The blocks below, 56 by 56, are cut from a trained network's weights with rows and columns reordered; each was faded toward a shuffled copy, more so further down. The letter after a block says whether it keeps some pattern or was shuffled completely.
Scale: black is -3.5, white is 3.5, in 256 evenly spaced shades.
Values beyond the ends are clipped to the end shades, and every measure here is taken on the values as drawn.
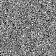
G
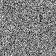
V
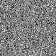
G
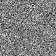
V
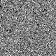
V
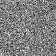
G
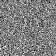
G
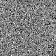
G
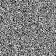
V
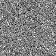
G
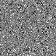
G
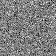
V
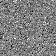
V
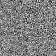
G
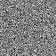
G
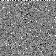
G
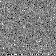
G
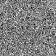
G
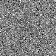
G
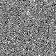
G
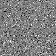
G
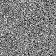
G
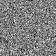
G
